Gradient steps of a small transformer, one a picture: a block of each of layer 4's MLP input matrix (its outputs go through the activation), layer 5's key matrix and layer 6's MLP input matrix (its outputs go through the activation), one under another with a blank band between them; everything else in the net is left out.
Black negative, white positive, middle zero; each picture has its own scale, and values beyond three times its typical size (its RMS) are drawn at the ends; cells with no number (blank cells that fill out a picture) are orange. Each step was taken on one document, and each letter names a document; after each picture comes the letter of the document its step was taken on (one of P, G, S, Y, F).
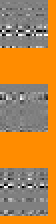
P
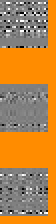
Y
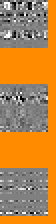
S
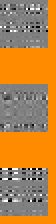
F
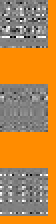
Y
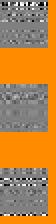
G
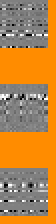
P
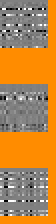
P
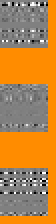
G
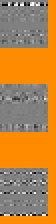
G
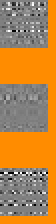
G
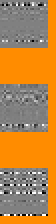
G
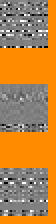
P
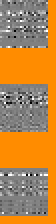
Y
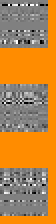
G
